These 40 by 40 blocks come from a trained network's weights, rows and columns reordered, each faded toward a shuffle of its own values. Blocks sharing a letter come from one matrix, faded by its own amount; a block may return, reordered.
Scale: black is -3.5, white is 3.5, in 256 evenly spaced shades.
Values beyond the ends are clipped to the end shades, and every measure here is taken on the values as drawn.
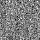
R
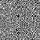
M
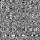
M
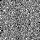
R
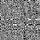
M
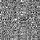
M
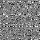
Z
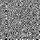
M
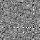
M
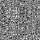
Z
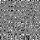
Z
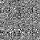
M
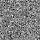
R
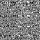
Z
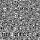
Z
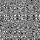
Z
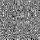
M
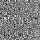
M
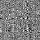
M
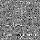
Z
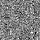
R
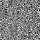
M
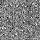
R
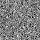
R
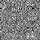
M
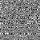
Z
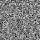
R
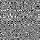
Z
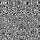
Z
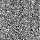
R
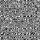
Z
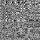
M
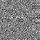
M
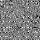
Z
